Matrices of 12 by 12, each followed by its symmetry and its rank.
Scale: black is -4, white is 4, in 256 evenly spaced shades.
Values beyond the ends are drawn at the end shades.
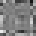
antisymmetric, rank two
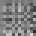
antisymmetric, rank two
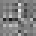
antisymmetric, rank two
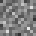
symmetric, full rank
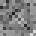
symmetric, full rank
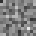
symmetric, full rank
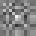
symmetric, rank two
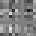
antisymmetric, rank two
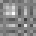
symmetric, rank two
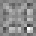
symmetric, rank two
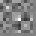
symmetric, rank two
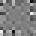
antisymmetric, rank two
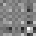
symmetric, rank two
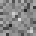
symmetric, full rank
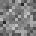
symmetric, full rank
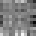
antisymmetric, rank two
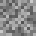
symmetric, full rank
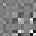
symmetric, rank two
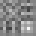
symmetric, rank two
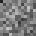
symmetric, full rank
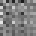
antisymmetric, rank two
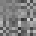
antisymmetric, rank two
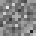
symmetric, full rank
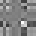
symmetric, rank two
